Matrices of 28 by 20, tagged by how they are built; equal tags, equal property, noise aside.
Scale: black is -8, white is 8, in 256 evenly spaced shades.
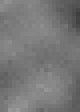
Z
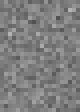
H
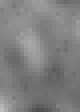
Z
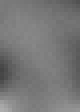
Z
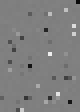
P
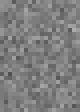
H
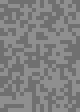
H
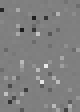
P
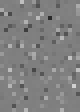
P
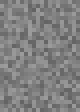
H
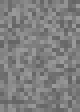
H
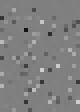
P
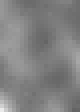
Z
